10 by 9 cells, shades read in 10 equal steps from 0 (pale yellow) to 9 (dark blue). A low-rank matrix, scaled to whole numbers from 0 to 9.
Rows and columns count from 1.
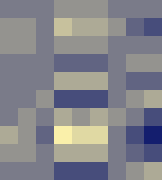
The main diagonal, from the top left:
5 4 5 6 3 7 4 7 7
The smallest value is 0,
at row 8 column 4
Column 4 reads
4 2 4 6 3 7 3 0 3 7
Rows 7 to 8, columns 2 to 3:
4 5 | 4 6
